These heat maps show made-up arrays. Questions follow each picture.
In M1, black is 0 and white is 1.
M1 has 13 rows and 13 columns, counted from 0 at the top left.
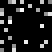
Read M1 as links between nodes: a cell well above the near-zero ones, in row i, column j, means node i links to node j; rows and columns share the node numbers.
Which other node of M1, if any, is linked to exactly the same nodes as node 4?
node 9
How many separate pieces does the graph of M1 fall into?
3
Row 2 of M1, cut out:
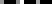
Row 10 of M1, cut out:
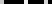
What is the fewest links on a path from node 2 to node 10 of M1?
2
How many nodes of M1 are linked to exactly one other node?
5
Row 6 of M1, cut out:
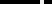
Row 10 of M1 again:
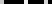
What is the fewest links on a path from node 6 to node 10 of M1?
1
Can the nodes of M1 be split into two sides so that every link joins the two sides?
no
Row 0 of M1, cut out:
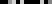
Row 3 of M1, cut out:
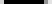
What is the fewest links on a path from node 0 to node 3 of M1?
1
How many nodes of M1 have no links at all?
1
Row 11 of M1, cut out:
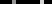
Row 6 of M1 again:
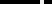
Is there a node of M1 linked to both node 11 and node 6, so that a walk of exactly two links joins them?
yes
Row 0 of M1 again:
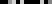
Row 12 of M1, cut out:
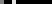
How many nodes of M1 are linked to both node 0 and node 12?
1
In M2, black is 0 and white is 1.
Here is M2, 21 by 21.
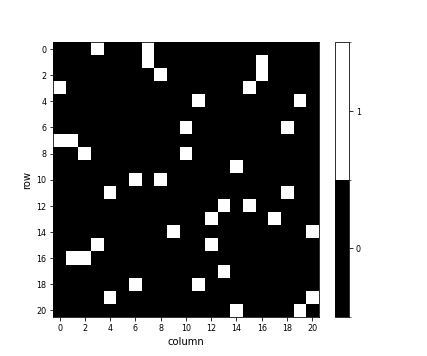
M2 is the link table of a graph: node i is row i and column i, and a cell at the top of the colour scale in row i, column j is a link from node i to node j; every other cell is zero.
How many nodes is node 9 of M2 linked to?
1
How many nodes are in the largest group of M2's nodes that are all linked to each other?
2
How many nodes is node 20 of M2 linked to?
2
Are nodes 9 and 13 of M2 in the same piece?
yes
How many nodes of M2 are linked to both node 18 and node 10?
1
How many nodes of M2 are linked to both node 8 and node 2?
0
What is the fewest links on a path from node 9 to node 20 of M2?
2
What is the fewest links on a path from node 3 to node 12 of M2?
2
